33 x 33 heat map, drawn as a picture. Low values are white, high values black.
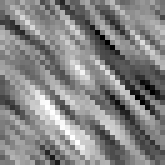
Mirror symmetry: none. Average level on the scale: 50%. Grain: diagonal, down to the right. Ninth with the highest average: middle right. Odd rows or columns: none.
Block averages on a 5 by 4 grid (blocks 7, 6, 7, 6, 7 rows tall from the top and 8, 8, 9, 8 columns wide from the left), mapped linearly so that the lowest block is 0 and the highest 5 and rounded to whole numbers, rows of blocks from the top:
2332 / 2232 / 2225 / 2023 / 2223
